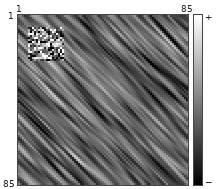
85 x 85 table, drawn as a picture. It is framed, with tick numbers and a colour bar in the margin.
Mirror symmetry: none. Ninth with the highest average: top left. Odd patch: rougher, in the top left. Ninth with the lowest average: middle right.
